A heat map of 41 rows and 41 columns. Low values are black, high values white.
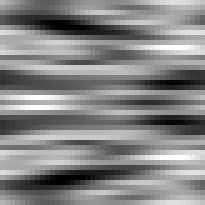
Streaks run across, left to right. On average the colour sits 50% of the way up the scale. There is no overall slope. It is mirror symmetric from top to bottom.
